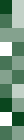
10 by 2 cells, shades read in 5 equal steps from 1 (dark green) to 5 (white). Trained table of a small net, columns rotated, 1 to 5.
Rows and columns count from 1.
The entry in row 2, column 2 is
4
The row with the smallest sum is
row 8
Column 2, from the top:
4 4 3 2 3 2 4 3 1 3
